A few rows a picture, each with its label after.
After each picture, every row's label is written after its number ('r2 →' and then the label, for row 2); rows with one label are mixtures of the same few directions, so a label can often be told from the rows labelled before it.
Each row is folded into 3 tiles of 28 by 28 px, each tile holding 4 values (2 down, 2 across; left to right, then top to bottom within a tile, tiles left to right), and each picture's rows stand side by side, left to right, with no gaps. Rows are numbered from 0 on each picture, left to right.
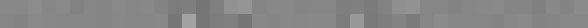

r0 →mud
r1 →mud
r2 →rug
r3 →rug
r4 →rug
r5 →rug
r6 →mud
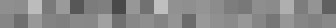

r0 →mud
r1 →mud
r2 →rug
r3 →mud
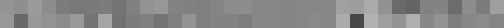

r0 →rug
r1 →rug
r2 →rug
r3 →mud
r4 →rug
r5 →mud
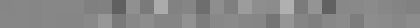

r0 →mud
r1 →mud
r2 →mud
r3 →mud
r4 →rug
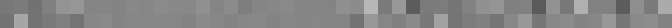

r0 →rug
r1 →mud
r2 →mud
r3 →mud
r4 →mud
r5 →rug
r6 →mud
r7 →mud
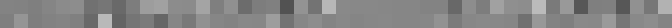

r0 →rug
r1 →rug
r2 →mud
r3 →mud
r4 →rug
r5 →mud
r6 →mud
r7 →mud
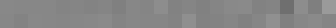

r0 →rug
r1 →mud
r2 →rug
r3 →mud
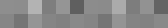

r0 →mud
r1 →mud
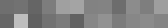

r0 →rug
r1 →mud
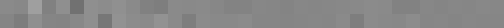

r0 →mud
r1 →rug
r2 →rug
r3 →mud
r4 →rug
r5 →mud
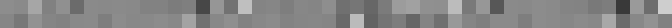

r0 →mud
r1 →rug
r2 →mud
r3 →mud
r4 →rug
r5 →mud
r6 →rug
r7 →mud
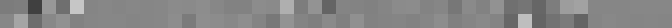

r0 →mud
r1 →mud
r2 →rug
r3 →mud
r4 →rug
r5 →mud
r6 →rug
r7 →rug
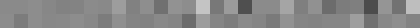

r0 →rug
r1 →mud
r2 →mud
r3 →mud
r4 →mud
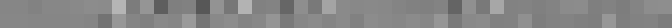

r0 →mud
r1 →mud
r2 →mud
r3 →mud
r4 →rug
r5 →mud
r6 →rug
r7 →rug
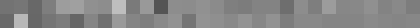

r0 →rug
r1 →mud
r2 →rug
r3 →mud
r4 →mud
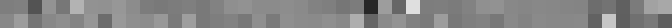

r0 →mud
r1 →rug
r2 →rug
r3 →rug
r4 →mud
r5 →rug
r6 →rug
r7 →rug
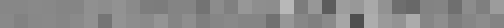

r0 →rug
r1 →rug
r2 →mud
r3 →mud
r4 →rug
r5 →mud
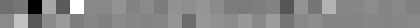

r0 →mud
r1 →mud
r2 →rug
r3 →mud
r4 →mud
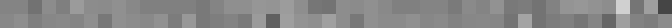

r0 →mud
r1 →rug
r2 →rug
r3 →rug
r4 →rug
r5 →mud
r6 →rug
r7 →mud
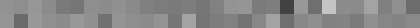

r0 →rug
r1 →rug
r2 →rug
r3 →mud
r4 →mud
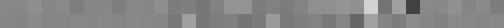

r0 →mud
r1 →mud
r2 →rug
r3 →rug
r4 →mud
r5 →mud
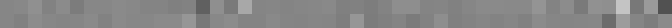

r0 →mud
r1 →rug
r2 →mud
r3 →rug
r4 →rug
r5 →rug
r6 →mud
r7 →mud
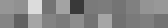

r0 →mud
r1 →rug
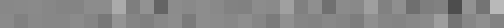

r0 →rug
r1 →mud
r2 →rug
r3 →mud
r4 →mud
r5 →mud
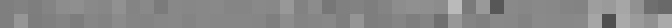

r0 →rug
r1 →mud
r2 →rug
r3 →mud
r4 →rug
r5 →mud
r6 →rug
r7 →rug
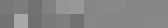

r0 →rug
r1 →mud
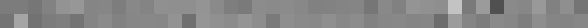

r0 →rug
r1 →mud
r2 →rug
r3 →rug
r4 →mud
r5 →mud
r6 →mud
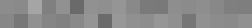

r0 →mud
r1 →rug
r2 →rug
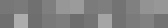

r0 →rug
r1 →rug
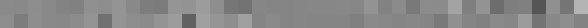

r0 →rug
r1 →rug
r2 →rug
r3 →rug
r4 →mud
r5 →mud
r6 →mud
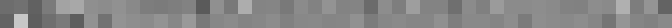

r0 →rug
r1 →rug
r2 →mud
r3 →mud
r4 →mud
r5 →mud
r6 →rug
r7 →mud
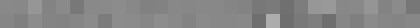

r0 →mud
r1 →rug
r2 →rug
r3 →rug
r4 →mud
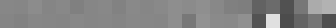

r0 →mud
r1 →mud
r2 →rug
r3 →rug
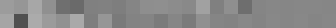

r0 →rug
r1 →rug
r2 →mud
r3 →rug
